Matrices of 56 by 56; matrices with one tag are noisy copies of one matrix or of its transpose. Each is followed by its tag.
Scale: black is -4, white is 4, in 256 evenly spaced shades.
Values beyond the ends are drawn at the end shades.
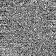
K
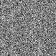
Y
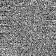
K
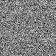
Y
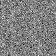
Y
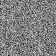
Y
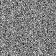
Y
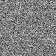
Y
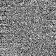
K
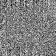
K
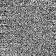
K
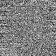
K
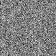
Y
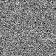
Y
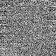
K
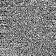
K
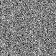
Y
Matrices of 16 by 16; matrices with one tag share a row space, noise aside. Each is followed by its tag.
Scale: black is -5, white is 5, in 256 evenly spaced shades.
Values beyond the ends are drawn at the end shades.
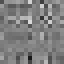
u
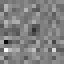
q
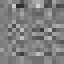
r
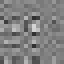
q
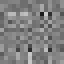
u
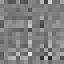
u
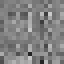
u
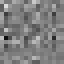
q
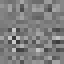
r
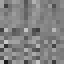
q
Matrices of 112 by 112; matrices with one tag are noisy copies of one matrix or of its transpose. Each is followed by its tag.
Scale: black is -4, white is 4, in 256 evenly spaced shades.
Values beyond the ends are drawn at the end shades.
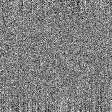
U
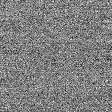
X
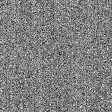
X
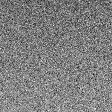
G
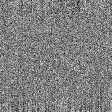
U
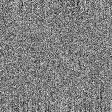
U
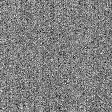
X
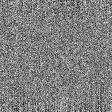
U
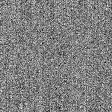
X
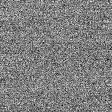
X
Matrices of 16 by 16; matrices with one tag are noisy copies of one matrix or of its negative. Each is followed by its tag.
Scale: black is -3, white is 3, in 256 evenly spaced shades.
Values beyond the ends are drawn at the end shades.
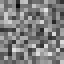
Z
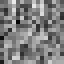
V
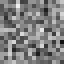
Z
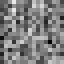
V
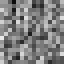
V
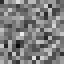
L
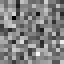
Z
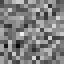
L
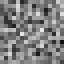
Z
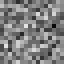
L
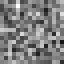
Z
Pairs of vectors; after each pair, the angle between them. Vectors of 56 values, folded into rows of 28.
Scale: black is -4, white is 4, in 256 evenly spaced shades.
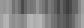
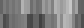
nearly opposite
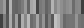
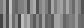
nearly parallel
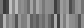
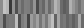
nearly opposite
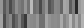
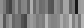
nearly parallel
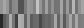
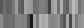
orthogonal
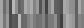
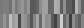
partly opposed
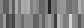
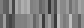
nearly parallel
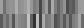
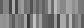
partly opposed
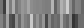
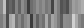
nearly opposite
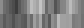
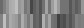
nearly opposite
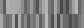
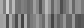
partly aligned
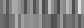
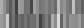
partly opposed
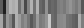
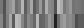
partly aligned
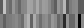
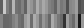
nearly parallel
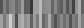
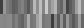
partly aligned
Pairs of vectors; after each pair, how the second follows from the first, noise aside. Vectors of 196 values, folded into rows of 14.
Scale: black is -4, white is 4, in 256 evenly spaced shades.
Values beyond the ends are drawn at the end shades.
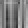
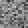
shuffled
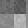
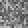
shuffled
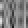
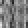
wrapped around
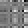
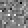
shuffled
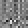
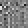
wrapped around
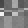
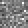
shuffled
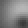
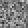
shuffled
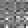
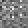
wrapped around
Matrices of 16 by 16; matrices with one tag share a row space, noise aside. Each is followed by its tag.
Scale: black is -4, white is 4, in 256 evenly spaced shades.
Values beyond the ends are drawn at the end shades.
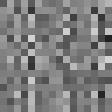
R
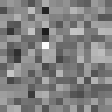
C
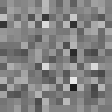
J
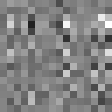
R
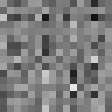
J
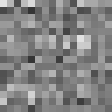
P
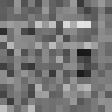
P
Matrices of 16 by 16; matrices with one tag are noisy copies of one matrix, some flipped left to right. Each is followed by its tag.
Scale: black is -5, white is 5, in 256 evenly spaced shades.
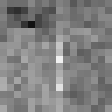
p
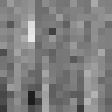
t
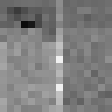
p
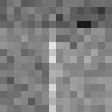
p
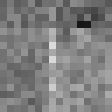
p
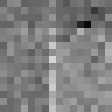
p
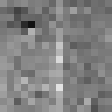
p
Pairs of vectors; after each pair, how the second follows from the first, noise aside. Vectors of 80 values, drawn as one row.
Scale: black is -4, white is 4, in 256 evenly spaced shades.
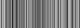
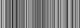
copied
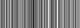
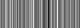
sign-scrambled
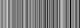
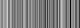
copied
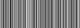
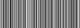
copied
